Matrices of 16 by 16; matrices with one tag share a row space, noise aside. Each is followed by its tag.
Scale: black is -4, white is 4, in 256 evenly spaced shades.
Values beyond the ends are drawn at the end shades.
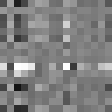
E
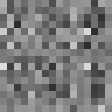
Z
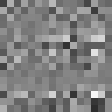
Z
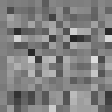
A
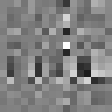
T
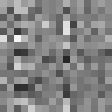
E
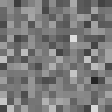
Z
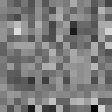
A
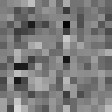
E
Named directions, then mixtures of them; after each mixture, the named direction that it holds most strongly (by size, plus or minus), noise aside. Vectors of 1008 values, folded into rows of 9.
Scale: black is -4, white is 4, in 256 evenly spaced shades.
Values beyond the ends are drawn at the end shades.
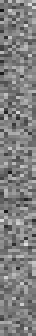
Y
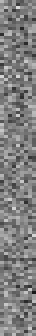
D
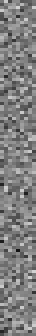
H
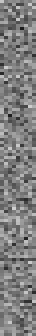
D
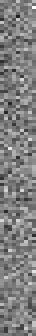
Y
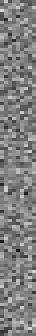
H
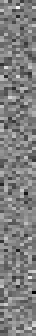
H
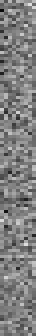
Y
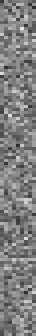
D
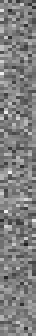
Y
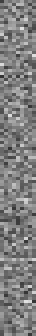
D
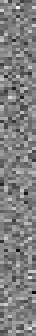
H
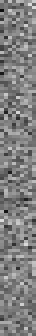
Y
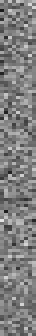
Y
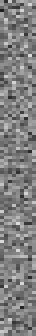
H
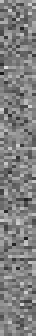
Y
